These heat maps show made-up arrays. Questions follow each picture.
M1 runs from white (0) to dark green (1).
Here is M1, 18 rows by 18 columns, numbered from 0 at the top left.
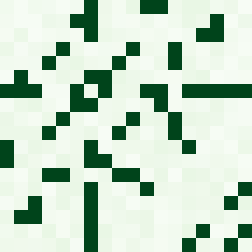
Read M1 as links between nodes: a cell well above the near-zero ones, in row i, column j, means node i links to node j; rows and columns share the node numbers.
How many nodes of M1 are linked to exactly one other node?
0
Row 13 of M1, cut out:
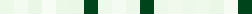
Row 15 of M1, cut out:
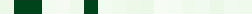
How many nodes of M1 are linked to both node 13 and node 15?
1
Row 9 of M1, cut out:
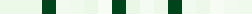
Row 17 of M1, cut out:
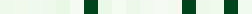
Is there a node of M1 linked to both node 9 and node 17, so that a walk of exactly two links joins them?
no
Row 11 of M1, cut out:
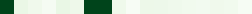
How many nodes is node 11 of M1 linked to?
3
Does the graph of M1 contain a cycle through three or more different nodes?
yes
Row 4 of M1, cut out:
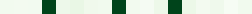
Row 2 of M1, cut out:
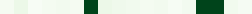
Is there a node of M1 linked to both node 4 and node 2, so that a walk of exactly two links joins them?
no
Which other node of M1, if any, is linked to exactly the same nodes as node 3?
node 8
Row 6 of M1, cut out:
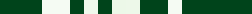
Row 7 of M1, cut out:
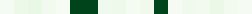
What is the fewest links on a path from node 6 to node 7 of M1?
1
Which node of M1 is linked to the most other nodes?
node 6
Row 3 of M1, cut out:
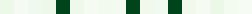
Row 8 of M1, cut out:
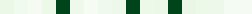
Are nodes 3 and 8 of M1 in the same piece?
yes
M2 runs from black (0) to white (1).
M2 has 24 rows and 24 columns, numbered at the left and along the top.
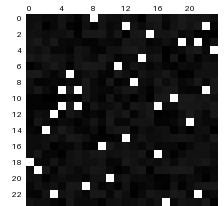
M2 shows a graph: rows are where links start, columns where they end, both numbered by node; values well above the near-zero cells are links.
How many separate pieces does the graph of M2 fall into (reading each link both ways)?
2
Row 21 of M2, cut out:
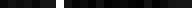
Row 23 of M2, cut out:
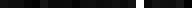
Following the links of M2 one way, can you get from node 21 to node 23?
no
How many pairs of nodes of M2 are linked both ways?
1
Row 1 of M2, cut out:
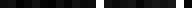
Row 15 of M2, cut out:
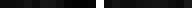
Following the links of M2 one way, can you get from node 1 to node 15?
yes
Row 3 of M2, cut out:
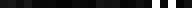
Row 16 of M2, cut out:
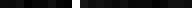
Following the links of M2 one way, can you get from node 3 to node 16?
no
